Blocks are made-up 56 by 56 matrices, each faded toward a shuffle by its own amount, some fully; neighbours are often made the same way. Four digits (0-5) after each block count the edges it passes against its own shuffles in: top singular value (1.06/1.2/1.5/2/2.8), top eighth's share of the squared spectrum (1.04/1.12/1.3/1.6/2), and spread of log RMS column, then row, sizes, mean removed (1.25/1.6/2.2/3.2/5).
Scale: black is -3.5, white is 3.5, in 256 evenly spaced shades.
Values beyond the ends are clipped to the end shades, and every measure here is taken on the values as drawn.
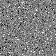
0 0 0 0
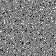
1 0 0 0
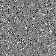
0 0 0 0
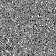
1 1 0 0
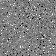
2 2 0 0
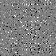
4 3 1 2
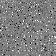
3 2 0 1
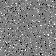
2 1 0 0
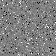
2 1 0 0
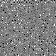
3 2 0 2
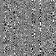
2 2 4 0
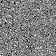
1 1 0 0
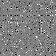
3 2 1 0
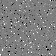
0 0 0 0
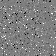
1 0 0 1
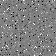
0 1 0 0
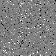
2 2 1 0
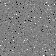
1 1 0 0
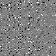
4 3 2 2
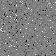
2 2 0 0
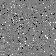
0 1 1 0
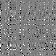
4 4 2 3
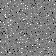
0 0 0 0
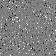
1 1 0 0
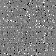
3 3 1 1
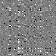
4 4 2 2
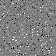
2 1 0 1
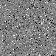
1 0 0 0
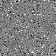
3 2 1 1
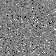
1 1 0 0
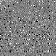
3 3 1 2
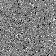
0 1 0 1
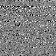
2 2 0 3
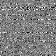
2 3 0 3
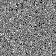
1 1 0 0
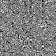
2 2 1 0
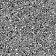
2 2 0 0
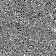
1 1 0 0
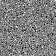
0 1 0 0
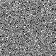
2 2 0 0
